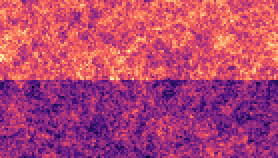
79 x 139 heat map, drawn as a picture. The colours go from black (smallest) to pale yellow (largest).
The texture is blotchy. On average the colour sits 50% of the way up the scale. The top part is higher, up to a seam about 50% of the way down.
